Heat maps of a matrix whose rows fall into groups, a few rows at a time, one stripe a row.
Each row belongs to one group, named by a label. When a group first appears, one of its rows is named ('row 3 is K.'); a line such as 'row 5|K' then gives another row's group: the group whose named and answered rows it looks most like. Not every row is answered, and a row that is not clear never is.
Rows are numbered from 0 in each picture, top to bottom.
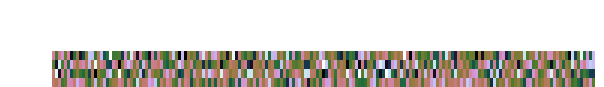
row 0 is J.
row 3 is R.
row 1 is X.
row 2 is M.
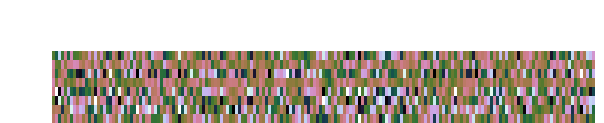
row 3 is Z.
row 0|X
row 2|J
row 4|M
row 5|X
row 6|R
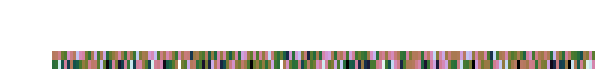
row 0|R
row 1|X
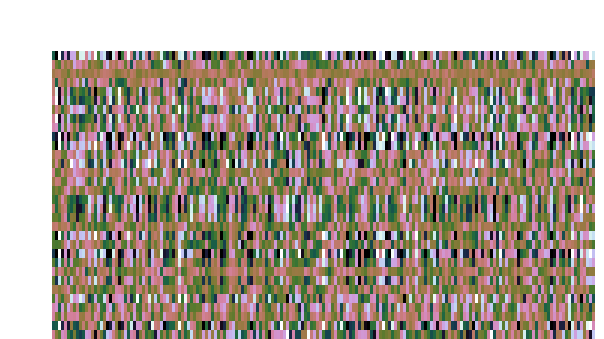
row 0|X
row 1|M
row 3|Z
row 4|M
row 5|M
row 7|M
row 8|M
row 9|X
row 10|X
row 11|R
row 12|R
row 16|J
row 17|J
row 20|X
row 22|X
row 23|X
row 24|Z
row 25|X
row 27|R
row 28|M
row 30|X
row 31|J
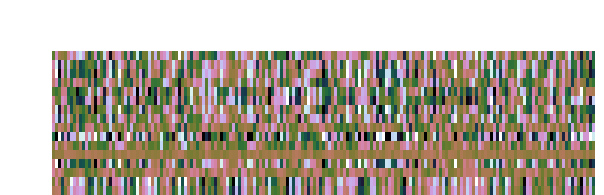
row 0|R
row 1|M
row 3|M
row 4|J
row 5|J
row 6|M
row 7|M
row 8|J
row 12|M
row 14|R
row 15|R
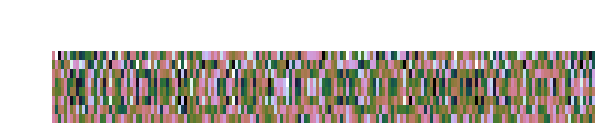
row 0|M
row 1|R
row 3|J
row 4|J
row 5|J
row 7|M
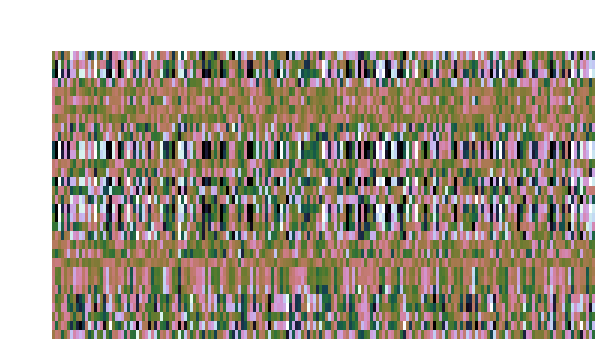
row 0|R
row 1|X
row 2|X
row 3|M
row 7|Z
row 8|J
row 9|M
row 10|X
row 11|X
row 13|J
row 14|X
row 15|J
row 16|R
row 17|X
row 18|X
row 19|X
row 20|R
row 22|Z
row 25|M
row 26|M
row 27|J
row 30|J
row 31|R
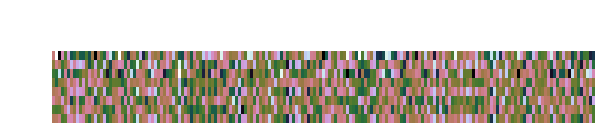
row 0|M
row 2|X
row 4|R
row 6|Z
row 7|R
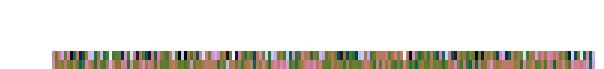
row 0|J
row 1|J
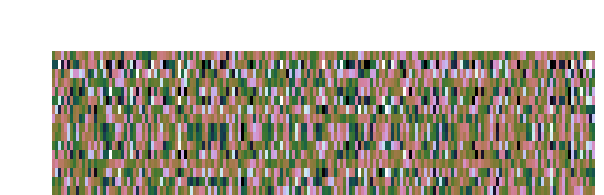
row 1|X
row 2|R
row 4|J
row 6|M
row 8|Z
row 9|Z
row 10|X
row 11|J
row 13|M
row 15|J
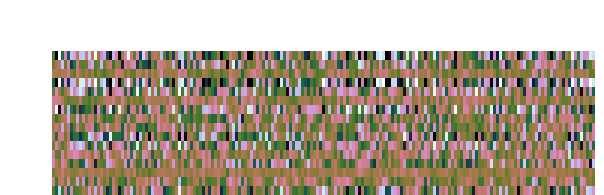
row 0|X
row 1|J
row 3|X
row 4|R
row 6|M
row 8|J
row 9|J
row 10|R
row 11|M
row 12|J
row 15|X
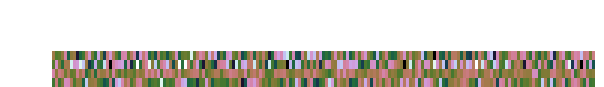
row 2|Z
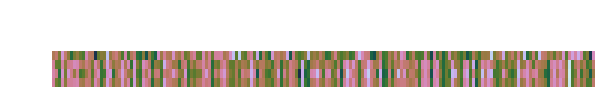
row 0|J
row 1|M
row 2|M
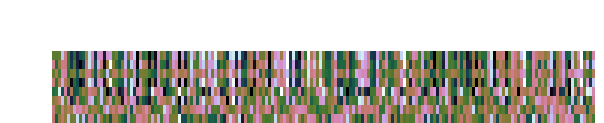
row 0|J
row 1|J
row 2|J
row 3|J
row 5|J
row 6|M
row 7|Z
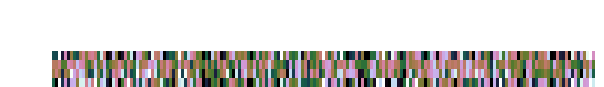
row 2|R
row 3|X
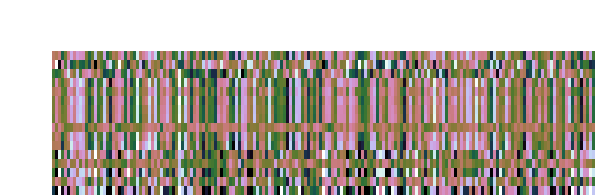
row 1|M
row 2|Z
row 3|R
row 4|R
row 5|R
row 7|R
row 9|R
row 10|R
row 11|X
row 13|X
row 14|R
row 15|X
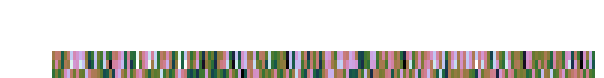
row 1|R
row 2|Z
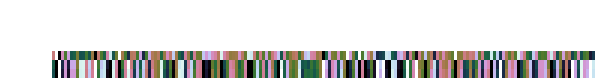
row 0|M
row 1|X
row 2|X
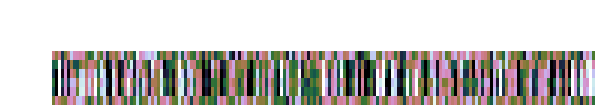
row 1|X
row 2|X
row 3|X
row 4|X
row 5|R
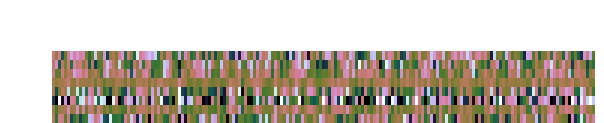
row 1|M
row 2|M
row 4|Z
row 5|X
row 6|Z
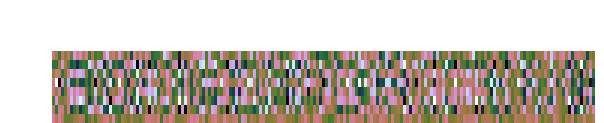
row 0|M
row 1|J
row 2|R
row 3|M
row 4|R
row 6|J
